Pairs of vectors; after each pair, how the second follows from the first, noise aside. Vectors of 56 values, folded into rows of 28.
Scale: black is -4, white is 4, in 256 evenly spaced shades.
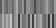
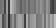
shuffled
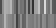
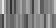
shuffled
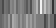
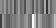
shuffled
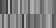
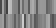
sign-scrambled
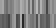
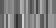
sign-scrambled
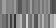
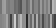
sign-scrambled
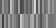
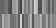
sign-scrambled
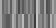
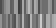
shuffled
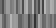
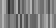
shuffled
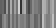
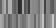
sign-scrambled
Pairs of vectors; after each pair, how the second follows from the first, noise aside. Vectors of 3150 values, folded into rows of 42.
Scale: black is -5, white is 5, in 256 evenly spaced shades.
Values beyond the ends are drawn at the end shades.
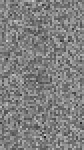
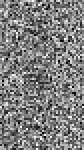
scaled up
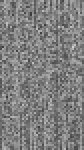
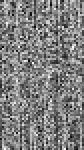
scaled up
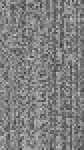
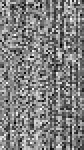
scaled up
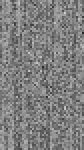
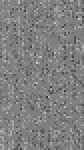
partly zeroed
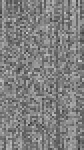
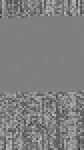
partly zeroed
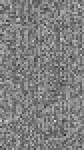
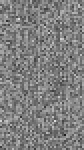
copied
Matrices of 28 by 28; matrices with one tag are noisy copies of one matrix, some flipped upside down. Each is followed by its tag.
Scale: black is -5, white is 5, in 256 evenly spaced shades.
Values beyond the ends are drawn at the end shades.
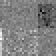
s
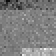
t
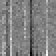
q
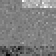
t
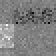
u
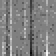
q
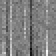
q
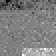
t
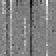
q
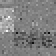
u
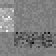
u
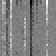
q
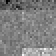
t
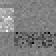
u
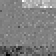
t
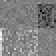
s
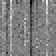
q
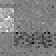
u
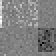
s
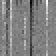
q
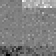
t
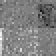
s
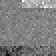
t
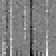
q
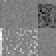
s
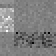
u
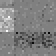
u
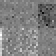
s
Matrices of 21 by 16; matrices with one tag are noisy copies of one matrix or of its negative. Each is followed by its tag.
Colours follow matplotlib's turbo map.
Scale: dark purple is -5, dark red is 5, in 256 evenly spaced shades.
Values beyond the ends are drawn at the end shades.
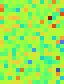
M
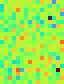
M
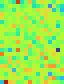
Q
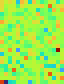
Q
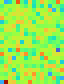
Q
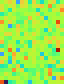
Q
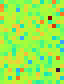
M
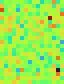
M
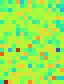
Q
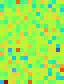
Q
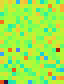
Q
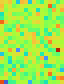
Q
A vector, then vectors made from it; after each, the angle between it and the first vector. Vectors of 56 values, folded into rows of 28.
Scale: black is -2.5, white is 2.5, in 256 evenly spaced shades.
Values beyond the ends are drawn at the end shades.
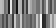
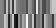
orthogonal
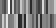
partly opposed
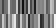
orthogonal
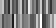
nearly parallel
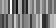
nearly parallel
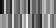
partly opposed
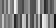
partly opposed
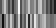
orthogonal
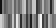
orthogonal
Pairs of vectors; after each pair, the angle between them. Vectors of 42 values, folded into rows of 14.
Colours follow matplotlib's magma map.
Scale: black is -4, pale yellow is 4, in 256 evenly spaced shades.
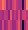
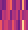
nearly opposite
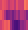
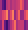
partly opposed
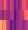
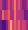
nearly opposite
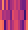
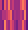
nearly opposite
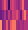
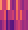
partly opposed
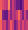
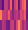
orthogonal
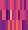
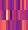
nearly opposite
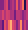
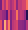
orthogonal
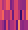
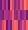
partly opposed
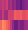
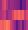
nearly parallel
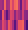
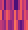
nearly opposite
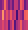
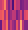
partly aligned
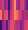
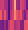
nearly parallel
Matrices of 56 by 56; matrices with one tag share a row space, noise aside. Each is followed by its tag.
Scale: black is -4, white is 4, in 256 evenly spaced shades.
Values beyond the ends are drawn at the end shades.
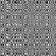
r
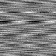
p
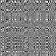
r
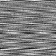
p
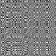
r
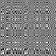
r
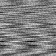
p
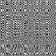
r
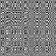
r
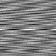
p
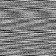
p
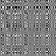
r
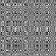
r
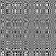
r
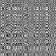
r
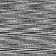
p
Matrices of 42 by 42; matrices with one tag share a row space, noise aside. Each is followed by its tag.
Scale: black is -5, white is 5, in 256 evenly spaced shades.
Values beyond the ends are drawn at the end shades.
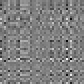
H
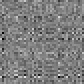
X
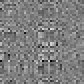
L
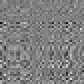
H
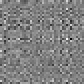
H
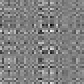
L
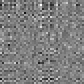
L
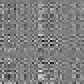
L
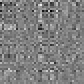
L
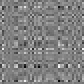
X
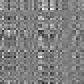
L
